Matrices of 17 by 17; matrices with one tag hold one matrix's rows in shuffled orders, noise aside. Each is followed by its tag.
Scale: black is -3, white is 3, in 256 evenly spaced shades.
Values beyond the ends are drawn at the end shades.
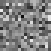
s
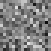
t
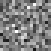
t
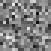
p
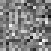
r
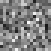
t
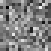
r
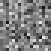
r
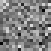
s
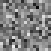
p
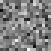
t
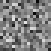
p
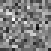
p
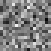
t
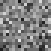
s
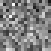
p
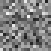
p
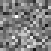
t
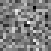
t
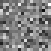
s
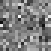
s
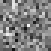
p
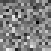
p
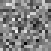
p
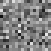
s
